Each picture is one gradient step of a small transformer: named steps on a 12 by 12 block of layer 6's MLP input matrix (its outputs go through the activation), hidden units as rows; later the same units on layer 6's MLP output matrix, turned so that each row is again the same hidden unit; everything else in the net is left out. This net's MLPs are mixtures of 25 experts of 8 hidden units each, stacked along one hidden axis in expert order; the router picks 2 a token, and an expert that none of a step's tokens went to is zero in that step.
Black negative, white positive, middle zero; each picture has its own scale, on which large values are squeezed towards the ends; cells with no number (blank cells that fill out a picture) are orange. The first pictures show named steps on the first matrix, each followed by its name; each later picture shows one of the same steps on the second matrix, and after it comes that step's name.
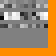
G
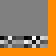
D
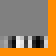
D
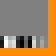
D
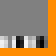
D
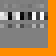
G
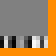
D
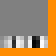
D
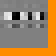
G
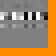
G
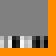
D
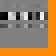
G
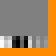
D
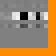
G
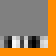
D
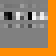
G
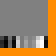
D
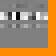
G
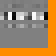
G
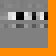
G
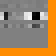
G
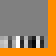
D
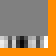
D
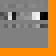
G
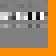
G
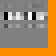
G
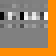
G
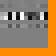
G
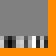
D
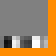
D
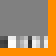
D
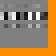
G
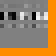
G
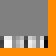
D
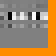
G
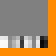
D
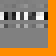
G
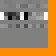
G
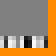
D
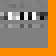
G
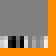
D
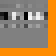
G
